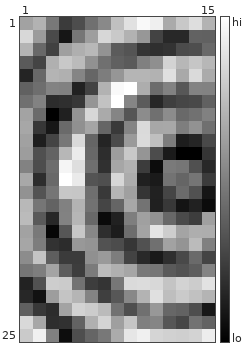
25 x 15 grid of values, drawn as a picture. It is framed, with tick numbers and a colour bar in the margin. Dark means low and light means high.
Ninth with the lowest average: middle right. Rings: centred on the middle right. Ninth with the highest average: top middle.
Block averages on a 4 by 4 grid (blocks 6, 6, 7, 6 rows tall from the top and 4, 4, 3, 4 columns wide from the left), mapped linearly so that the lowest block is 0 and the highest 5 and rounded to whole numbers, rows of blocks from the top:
2343
1330
2211
2354
